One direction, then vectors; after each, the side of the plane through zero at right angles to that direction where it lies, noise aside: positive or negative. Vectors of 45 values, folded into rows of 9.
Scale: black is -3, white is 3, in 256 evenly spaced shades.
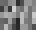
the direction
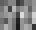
positive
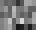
positive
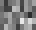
positive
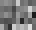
negative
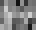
positive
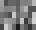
positive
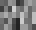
positive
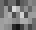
positive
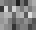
positive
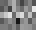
positive
